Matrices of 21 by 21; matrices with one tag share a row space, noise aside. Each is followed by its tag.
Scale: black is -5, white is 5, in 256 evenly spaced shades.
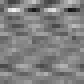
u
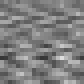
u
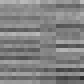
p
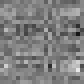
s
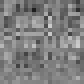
s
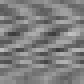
u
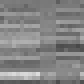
p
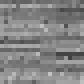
p
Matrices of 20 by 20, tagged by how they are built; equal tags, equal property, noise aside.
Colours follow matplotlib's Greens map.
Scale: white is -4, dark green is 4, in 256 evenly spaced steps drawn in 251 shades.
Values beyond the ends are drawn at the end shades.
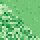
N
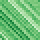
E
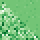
N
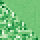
N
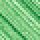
E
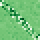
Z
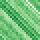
E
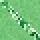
Z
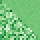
N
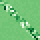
Z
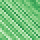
E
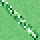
Z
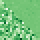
N
